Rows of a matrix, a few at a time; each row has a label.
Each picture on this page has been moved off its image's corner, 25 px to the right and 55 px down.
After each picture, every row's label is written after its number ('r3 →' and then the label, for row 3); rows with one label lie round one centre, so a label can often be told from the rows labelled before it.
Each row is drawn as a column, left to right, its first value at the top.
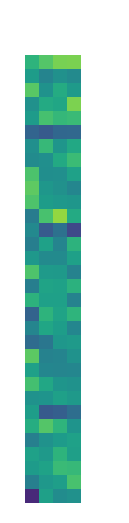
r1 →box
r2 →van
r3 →van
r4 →van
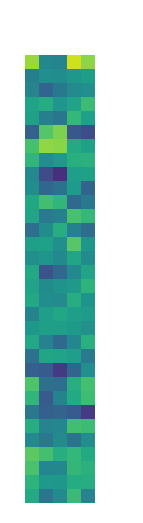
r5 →van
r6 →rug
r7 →rug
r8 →van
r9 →van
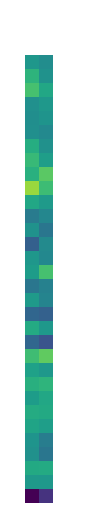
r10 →box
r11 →box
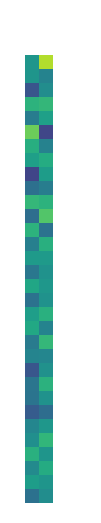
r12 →rug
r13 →van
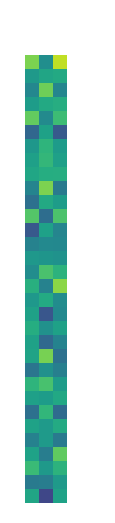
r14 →van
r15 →box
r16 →van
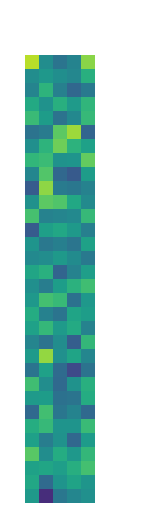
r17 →van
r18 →box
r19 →rug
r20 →rug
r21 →van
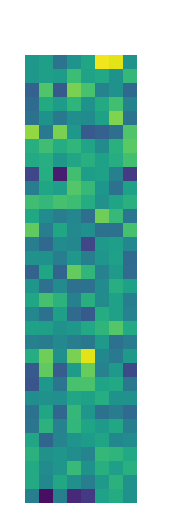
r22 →rug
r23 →box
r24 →rug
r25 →box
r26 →box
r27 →van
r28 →van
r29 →rug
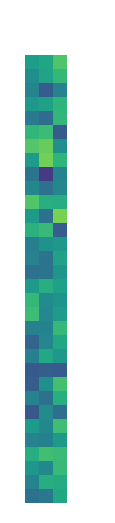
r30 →rug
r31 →rug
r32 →van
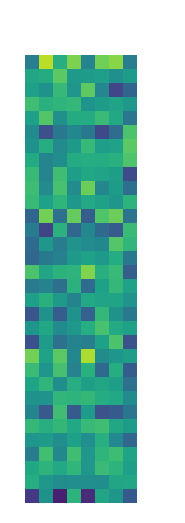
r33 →box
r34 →van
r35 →box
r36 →van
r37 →box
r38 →van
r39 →van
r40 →rug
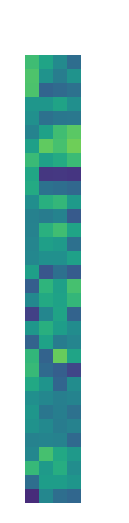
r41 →box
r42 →rug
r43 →rug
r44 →rug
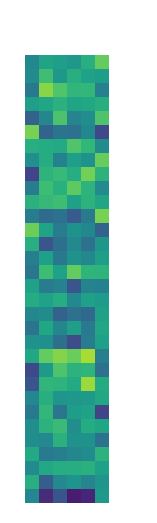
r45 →rug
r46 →box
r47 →box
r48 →box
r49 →box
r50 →van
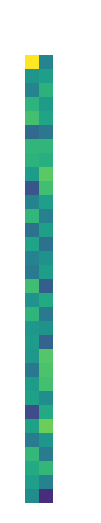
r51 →van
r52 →box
